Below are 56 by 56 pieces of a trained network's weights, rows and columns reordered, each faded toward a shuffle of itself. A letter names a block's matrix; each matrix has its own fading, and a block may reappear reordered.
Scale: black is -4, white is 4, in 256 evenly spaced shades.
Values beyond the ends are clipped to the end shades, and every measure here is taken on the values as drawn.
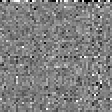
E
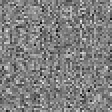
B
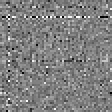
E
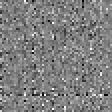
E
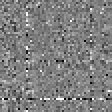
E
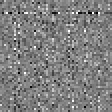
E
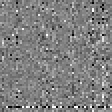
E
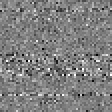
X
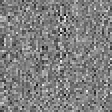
B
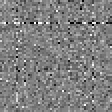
E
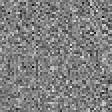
B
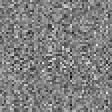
B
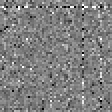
E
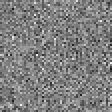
B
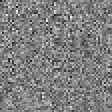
B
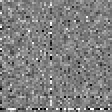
E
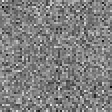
B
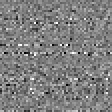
X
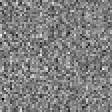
B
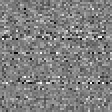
X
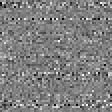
X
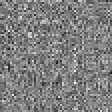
B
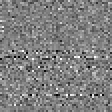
X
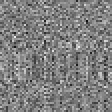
B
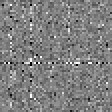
E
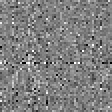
E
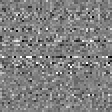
X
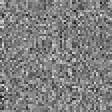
B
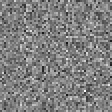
B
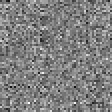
B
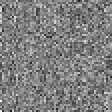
B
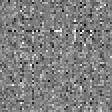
E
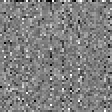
E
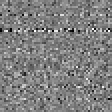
X
